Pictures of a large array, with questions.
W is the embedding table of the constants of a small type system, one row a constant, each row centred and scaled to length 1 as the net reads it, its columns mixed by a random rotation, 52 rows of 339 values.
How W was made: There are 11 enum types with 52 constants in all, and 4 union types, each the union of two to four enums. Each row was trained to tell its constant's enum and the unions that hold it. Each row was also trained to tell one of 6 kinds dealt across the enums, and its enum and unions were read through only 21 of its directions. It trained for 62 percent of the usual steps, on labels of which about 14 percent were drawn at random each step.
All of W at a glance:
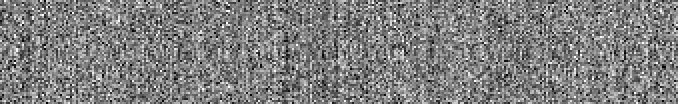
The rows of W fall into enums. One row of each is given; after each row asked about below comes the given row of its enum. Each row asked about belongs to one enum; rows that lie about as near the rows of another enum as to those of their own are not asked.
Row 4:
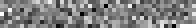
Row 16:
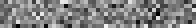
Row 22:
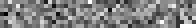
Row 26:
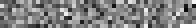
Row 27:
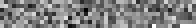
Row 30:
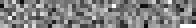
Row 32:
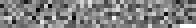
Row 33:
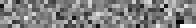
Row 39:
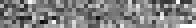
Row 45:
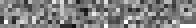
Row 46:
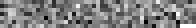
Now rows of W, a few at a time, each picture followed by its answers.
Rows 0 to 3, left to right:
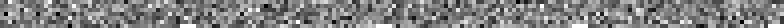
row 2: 22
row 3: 39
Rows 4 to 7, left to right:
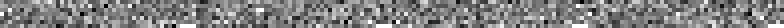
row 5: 22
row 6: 45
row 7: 4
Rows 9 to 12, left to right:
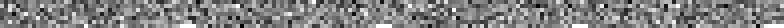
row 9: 39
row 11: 26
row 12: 32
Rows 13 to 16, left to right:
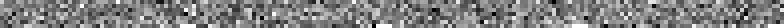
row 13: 39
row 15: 39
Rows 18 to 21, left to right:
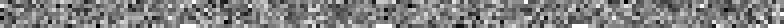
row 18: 27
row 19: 32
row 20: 33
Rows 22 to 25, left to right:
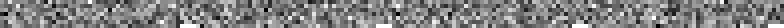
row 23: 22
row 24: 27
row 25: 27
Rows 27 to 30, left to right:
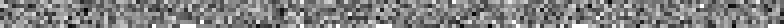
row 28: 45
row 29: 4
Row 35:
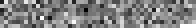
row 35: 27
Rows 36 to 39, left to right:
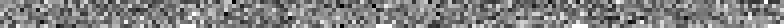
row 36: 45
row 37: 45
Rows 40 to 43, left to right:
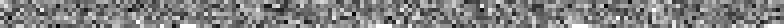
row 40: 27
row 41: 39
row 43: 32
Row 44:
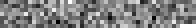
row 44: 4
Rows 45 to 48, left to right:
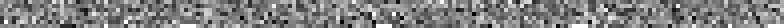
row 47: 4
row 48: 45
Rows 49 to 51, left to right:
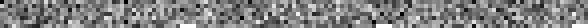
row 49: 26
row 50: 46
